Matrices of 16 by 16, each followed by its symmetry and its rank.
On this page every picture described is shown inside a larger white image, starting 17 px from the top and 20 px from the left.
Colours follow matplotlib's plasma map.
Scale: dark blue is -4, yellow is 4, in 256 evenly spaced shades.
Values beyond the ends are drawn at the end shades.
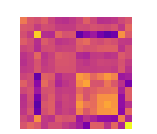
symmetric, rank three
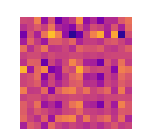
neither, rank three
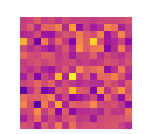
neither, rank three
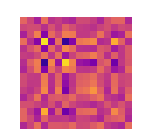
symmetric, rank two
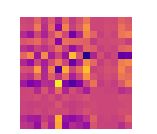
antisymmetric, rank two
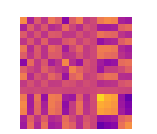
symmetric, rank two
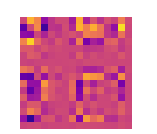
antisymmetric, rank two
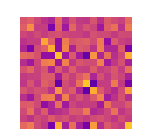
symmetric, rank three
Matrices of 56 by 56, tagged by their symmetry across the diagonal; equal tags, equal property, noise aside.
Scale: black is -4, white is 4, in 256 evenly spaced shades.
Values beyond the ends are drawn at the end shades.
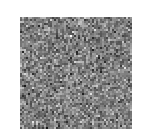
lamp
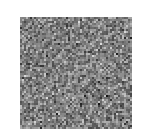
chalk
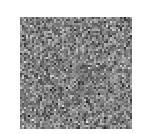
lamp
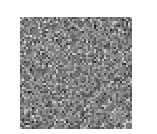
chalk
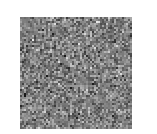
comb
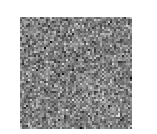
chalk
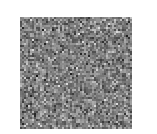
comb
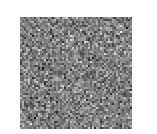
comb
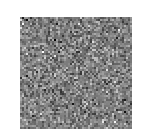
comb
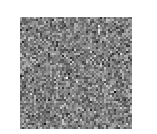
lamp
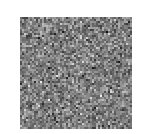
lamp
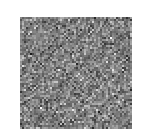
chalk
